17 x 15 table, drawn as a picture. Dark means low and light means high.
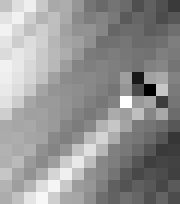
Slope: up to the left. Roughest part: middle right. Grain: diagonal, up to the right. Odd patch: rougher, in the middle right.
